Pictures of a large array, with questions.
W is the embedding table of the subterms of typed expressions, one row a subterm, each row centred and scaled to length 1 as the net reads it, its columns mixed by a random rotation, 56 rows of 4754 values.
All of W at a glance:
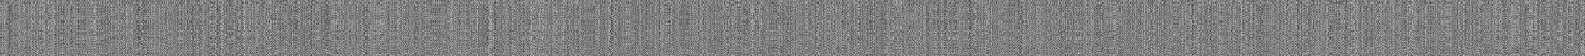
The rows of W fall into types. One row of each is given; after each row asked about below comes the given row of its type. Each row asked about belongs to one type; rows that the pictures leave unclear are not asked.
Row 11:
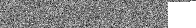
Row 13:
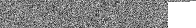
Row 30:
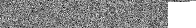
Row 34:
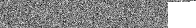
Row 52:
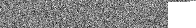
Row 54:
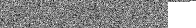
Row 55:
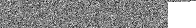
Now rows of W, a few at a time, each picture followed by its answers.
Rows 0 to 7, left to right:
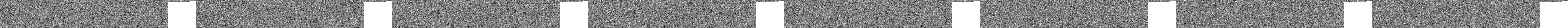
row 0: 34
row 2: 52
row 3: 52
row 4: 34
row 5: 13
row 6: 55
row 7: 30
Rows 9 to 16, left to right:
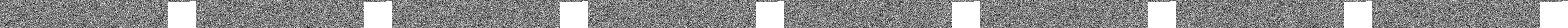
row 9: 54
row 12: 54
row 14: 54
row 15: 13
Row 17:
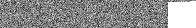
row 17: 55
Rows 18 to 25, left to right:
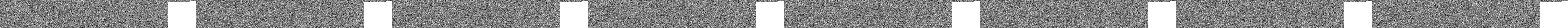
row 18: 13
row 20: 54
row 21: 54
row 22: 54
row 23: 11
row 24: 11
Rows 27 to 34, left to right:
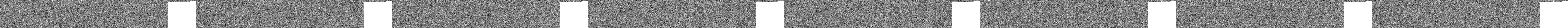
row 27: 52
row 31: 30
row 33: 54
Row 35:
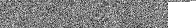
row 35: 13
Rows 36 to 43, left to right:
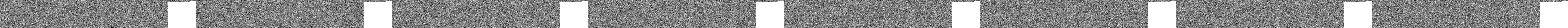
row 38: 30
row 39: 30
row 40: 11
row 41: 55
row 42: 30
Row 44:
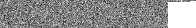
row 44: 34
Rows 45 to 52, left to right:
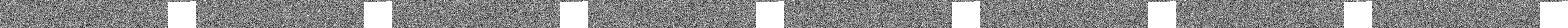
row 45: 11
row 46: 55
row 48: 13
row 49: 55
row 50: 52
